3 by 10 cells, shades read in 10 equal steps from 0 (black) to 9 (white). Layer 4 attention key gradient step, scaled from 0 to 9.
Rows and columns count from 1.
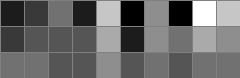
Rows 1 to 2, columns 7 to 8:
5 0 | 5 4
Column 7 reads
5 5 4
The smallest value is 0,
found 2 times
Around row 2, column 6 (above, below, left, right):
0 3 6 5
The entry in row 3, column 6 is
3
